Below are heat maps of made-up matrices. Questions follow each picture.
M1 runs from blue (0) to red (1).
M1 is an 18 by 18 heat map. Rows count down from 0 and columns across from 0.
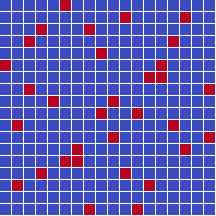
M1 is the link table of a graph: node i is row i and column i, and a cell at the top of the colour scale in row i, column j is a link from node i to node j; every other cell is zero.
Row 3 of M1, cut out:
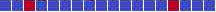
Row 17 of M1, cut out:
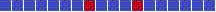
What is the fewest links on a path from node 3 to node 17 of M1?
3
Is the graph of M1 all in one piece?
no
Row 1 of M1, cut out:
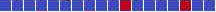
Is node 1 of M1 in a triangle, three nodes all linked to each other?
no
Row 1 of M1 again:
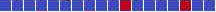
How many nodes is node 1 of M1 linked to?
2
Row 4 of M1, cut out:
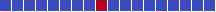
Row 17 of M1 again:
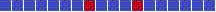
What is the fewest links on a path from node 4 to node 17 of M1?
4
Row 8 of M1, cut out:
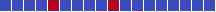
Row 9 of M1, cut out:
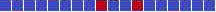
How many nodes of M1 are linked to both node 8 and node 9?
0
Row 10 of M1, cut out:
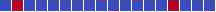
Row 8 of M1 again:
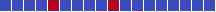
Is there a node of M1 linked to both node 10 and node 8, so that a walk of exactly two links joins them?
no
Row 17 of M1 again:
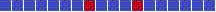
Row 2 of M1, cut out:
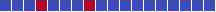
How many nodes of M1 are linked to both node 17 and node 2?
1
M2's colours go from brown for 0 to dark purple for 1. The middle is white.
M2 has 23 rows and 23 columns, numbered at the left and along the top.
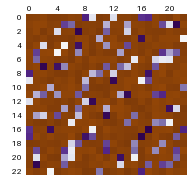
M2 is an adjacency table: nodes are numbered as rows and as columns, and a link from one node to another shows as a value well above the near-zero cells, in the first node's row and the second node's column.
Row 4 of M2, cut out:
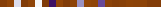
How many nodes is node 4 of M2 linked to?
5
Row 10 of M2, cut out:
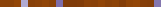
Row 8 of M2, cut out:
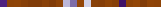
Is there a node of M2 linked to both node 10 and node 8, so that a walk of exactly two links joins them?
no
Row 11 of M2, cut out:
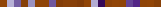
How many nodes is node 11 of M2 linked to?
8
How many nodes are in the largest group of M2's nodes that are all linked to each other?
5
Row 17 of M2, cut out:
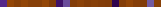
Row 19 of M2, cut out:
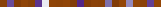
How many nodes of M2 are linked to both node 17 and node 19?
1
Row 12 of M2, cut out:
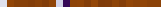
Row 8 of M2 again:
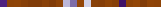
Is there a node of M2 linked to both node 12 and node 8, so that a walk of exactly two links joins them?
yes
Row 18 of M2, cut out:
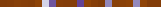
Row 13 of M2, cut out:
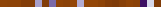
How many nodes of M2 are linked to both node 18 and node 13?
2
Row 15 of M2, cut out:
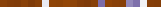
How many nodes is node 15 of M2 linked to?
5
